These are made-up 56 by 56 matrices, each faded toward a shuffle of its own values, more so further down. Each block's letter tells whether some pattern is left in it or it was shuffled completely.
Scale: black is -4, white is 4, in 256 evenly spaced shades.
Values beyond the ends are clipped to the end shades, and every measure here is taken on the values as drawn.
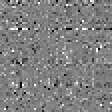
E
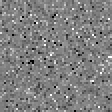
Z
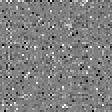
E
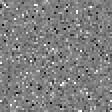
Z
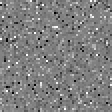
Z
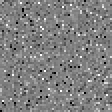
Z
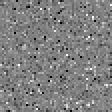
Z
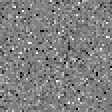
Z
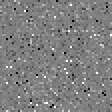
Z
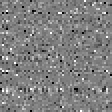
E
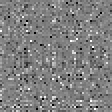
E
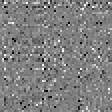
E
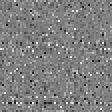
E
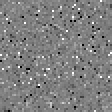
Z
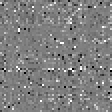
E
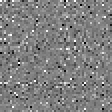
E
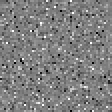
Z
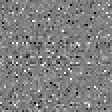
E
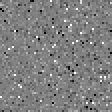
Z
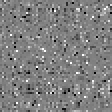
E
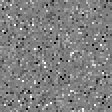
Z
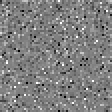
Z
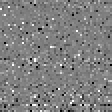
E
